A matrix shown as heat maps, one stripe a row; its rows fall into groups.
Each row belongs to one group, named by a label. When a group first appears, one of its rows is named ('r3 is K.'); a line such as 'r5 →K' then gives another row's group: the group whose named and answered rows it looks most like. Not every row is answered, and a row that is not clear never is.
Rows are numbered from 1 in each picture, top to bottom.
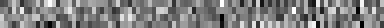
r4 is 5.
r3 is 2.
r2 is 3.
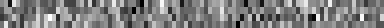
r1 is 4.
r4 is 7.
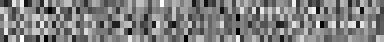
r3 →7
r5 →7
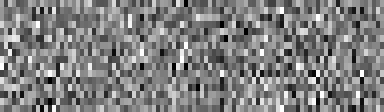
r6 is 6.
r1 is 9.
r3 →4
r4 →2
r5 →4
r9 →2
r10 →9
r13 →6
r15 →5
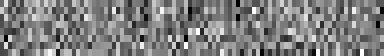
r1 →7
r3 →7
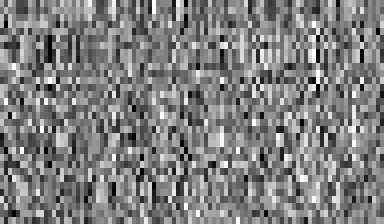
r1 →9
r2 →9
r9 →5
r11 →4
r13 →5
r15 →7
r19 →3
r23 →4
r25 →9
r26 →4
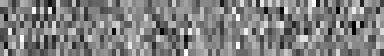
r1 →5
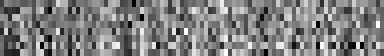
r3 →4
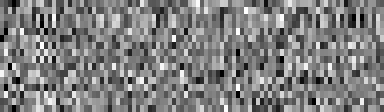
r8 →7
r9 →3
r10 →4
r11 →2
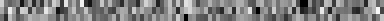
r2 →2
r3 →9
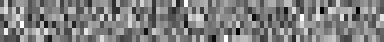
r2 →3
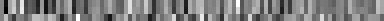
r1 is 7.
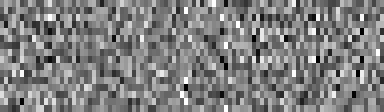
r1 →6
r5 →5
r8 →2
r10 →6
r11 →3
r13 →9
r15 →7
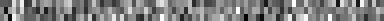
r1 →3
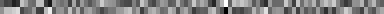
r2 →6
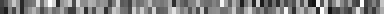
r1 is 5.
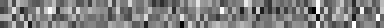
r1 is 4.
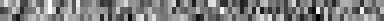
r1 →6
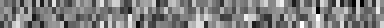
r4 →4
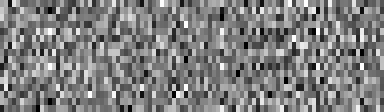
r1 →4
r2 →5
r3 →2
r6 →3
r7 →4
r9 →9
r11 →7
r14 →9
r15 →5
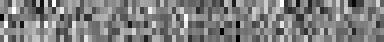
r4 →7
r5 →2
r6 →7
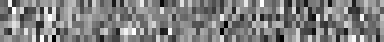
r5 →2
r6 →3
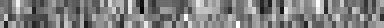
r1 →4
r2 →4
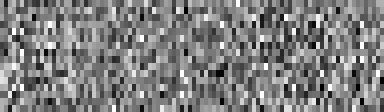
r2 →9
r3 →4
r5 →3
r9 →3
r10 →6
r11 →2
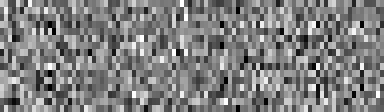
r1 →2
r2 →7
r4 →5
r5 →3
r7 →2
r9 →4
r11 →5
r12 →6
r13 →5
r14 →2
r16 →7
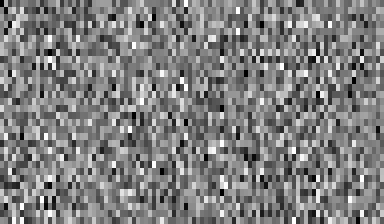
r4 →4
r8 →5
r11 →4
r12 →2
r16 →2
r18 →9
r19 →2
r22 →6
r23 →4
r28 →2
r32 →3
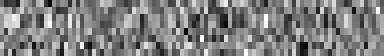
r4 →6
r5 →9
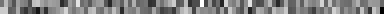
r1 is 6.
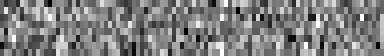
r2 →7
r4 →4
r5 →9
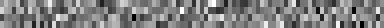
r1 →6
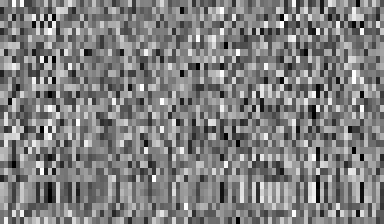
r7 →6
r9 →3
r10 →6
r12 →3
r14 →5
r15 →4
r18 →6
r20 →6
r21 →7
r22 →2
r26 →9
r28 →5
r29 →5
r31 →3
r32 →7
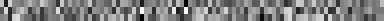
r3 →4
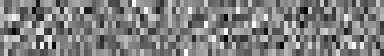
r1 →2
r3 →6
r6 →6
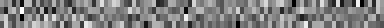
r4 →7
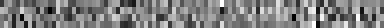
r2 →5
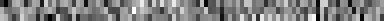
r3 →5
